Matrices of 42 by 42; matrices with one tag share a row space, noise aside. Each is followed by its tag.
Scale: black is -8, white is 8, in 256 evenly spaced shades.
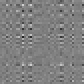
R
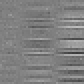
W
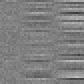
W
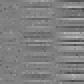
W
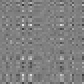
R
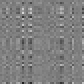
R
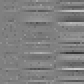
W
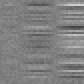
W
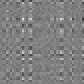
R
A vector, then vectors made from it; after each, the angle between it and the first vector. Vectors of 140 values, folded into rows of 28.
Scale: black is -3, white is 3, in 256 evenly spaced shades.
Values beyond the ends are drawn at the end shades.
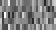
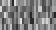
partly aligned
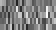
orthogonal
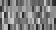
nearly opposite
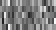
nearly parallel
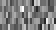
orthogonal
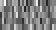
orthogonal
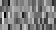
nearly opposite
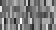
orthogonal
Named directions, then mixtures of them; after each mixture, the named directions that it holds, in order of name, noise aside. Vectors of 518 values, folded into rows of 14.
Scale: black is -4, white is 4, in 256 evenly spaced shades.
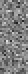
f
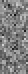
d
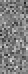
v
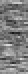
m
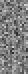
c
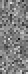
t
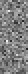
f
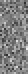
v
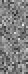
c, d, t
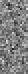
c, d, f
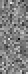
t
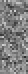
d, m, v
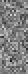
d, v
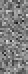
f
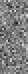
d, f, v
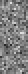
m, t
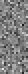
c, t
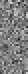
f, t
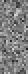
d, f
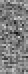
c, m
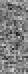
c, d, m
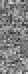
m, t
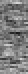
m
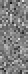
t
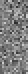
f, t, v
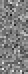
c, d, t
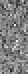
d, t, v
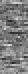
m
